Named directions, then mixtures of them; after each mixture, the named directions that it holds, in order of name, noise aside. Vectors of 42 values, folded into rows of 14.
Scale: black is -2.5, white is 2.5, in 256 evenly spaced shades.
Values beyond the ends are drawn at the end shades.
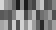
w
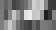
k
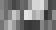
k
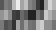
k, w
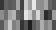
k, w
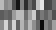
k, w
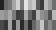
w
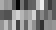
k, w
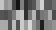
w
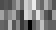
k, w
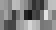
k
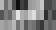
k, w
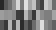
w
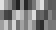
k, w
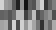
w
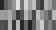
w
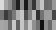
w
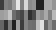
k, w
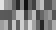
w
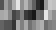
k, w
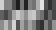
k, w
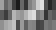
k, w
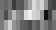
k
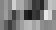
k
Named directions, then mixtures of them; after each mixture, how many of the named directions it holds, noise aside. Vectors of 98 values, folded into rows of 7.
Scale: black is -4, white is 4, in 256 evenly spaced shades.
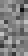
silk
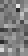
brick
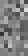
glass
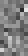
three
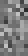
one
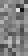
three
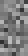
three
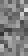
two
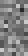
two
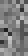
three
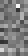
one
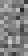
two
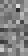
one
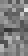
two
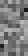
three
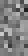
one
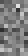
one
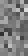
one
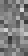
three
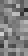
two
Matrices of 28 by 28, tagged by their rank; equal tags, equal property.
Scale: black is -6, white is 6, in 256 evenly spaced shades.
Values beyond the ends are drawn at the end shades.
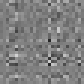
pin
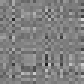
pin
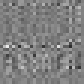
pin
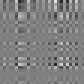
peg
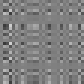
peg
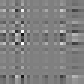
peg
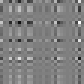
peg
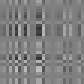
peg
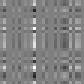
peg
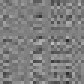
pin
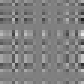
peg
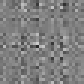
pin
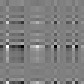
peg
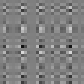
peg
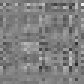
pin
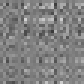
pin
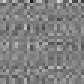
pin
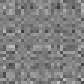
pin
